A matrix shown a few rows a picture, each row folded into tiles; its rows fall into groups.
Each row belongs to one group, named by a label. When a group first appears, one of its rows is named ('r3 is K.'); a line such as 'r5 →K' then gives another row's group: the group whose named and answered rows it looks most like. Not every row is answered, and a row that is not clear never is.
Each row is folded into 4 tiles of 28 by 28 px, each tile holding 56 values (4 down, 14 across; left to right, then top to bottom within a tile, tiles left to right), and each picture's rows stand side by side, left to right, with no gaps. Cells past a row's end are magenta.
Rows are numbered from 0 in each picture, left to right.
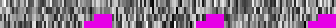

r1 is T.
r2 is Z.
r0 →T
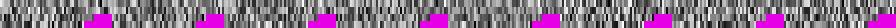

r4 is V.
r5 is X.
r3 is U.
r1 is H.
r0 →T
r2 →T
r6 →X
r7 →H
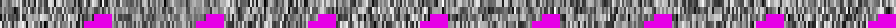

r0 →U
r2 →T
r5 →Z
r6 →Z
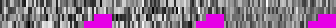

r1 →U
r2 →U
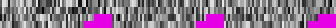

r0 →U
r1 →H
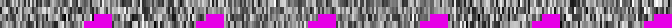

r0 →X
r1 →H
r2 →V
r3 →H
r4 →Z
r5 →Z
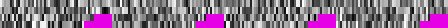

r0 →T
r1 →V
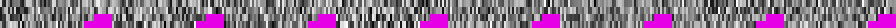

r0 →Z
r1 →T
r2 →Z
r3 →X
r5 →V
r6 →U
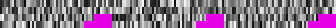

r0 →X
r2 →X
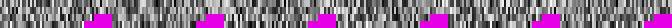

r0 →X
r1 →Z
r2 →T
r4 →Z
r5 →T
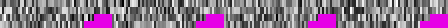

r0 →V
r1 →H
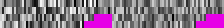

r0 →V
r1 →V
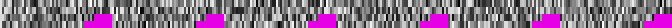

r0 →V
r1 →V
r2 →X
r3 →H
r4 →H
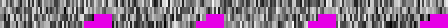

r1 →Z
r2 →X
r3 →T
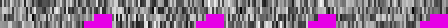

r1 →T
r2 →T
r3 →U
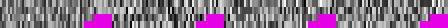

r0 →Z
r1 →H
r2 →Z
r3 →X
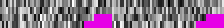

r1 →H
